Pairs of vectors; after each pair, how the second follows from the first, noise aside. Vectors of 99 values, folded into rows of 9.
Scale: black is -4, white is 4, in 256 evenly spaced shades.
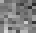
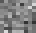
sign-scrambled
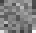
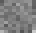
shrunk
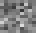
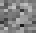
sign-scrambled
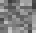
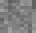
shrunk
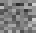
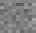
shrunk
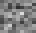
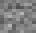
shrunk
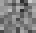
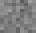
shrunk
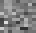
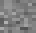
shrunk
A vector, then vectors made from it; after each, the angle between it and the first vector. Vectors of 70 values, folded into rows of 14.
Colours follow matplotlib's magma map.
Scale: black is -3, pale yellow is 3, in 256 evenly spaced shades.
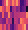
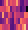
nearly parallel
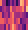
nearly opposite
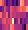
nearly opposite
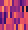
partly aligned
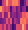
nearly parallel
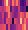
nearly parallel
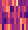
partly aligned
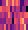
nearly parallel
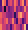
orthogonal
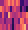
nearly parallel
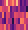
nearly parallel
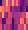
nearly parallel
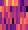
nearly parallel
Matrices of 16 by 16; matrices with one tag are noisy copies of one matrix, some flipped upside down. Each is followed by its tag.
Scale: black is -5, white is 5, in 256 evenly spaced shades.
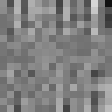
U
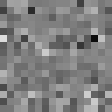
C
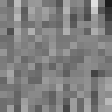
U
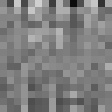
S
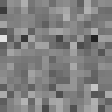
C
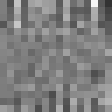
U
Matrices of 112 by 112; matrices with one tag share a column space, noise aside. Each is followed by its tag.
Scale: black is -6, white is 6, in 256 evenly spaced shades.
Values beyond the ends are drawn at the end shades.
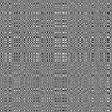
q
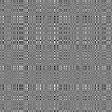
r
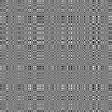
r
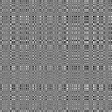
r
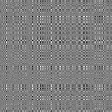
r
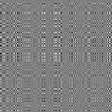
q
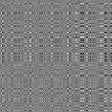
q
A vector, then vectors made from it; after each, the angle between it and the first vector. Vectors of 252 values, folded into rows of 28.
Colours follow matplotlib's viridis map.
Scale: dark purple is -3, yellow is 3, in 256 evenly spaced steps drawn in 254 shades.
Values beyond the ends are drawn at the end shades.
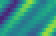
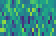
orthogonal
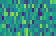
orthogonal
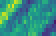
nearly opposite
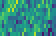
partly opposed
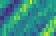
nearly parallel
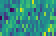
partly aligned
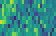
partly opposed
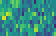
partly opposed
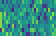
orthogonal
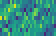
partly opposed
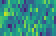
partly opposed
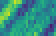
nearly opposite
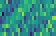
partly aligned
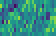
partly aligned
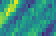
nearly opposite
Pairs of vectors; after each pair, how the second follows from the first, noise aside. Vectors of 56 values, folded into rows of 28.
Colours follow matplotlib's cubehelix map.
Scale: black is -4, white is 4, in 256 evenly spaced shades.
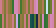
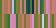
wrapped around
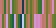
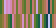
wrapped around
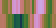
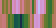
copied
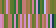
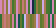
wrapped around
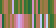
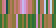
wrapped around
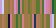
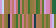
copied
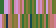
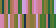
wrapped around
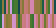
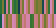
copied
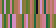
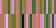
wrapped around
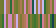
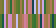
copied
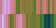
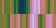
wrapped around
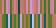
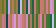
wrapped around
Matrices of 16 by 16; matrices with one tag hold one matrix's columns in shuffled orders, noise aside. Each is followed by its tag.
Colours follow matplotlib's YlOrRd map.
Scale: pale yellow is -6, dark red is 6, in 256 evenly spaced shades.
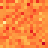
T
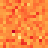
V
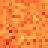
V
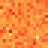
V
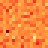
V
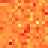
T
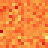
V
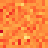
V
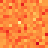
T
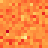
V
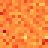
V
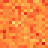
T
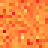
V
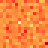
T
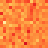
T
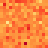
T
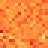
V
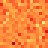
T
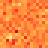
V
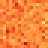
T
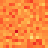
V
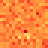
V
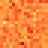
T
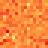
V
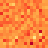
V
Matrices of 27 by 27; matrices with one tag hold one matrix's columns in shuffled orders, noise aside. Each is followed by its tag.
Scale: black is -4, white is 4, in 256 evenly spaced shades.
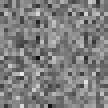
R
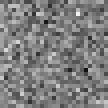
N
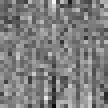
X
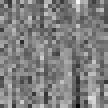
X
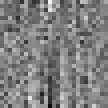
X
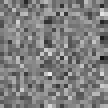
R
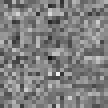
R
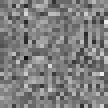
R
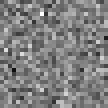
N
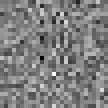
R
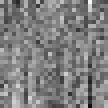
X
